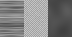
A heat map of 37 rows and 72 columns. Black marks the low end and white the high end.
It is made of 1 by 3 panels. Panel 1,1: middling, streaked across. Panel 1,2: high, checkered. Panel 1,3: low, smooth, faint in contrast.
